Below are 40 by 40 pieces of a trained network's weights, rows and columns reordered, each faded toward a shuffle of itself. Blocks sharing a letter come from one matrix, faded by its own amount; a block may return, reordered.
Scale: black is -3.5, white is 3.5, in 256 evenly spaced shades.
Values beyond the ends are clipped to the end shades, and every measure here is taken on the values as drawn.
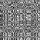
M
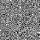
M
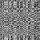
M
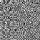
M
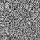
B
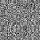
M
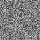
B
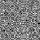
M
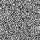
B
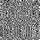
M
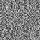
B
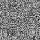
B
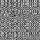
M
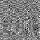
M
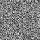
B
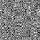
M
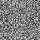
B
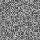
B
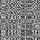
M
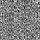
M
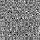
M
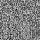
B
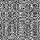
M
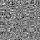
M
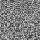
B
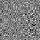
M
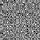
M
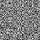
M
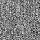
B
